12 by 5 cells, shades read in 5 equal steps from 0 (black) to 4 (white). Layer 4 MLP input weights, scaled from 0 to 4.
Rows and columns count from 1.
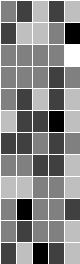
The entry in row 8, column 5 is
3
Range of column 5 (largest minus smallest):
4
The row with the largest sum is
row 9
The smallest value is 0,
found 4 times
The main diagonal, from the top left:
2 3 2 1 3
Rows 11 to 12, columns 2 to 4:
1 2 2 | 3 0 1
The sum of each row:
10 9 12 9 10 8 7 9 13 7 10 8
